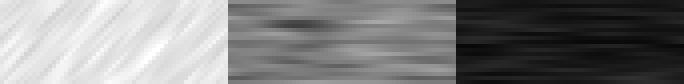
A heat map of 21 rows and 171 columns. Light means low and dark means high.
The table splits into one row of 3 panels. Panel 1,1: very low, slanting up to the right, faint in contrast. Panel 1,2: middling, streaked across. Panel 1,3: very high, streaked across, faint in contrast.
